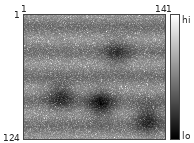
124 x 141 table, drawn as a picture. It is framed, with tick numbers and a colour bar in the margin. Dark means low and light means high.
There are four dips. No single row or column stands out from its neighbours. Horizontal stripes repeat 5 times down the table. Overall the values sit about 50% of the way up the scale. The halves do not mirror each other.
